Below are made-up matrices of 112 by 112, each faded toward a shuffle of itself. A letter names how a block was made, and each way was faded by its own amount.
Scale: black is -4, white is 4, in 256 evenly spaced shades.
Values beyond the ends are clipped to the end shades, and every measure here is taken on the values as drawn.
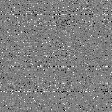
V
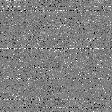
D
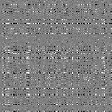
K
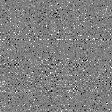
V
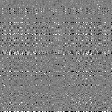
K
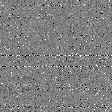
D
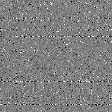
D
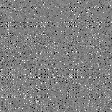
V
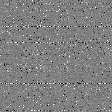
V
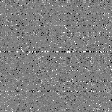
V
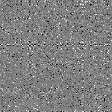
V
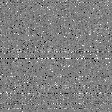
D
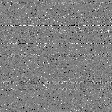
D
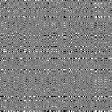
K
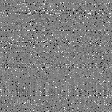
V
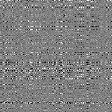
K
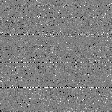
D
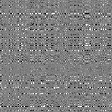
K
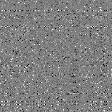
V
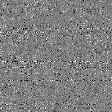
D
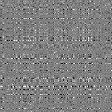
K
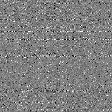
D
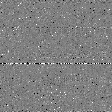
D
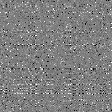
V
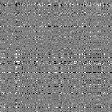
K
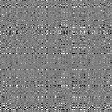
K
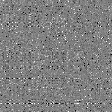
V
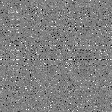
V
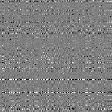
K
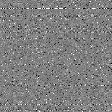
D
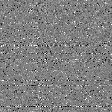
D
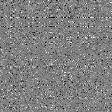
D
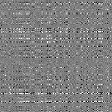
K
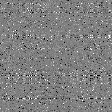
V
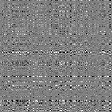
K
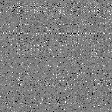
V
